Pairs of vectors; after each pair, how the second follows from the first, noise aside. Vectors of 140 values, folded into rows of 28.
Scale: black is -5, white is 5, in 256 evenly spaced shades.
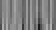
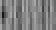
wrapped around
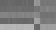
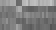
reversed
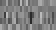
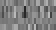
reversed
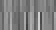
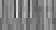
reversed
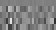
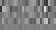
reversed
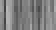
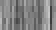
reversed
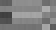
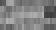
reversed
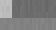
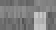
wrapped around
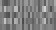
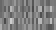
reversed
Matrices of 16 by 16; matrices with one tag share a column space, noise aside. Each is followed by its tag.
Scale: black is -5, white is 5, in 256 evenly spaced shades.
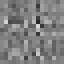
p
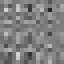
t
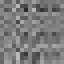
t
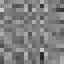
t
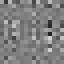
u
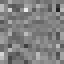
t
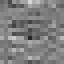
u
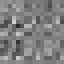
p
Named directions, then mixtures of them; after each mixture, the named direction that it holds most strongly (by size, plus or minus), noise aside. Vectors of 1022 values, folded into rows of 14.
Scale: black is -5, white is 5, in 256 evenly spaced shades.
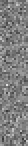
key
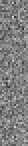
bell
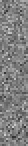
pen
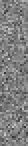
pen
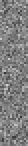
pen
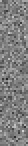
pen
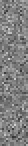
pen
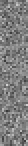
key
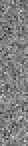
pen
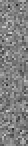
key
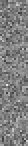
key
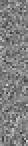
key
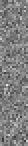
key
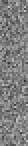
key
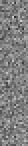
bell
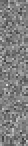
key
